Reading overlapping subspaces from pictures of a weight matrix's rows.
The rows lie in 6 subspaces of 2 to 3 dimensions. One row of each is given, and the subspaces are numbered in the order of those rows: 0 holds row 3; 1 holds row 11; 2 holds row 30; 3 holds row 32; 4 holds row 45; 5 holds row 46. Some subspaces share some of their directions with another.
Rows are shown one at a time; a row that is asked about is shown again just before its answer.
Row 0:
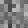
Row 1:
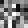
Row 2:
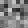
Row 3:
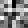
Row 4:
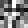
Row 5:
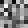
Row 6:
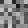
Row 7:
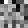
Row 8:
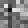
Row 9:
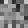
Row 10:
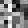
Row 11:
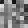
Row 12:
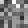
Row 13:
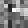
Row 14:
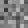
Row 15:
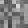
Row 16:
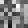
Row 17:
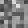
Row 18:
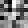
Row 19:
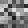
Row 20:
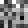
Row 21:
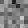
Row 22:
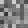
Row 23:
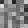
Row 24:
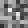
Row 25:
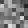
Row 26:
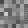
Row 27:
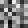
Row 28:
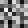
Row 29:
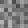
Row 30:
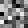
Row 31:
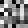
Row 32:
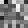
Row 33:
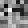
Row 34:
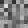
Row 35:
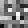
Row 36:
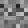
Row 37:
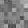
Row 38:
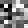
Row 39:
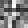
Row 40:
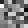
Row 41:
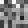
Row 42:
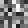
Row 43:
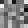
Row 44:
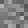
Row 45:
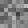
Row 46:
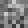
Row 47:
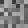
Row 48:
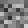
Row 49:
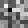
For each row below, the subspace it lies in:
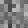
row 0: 5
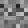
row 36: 1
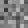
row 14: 3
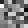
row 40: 1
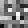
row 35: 4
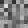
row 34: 2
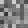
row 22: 5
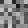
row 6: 4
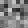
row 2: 2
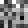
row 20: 4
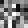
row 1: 0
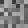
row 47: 5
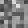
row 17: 2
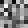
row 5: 2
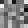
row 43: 1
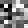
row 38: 2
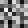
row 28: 3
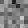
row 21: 5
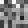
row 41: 4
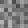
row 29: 3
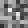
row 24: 4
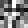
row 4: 0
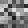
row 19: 4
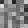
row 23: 1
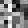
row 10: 2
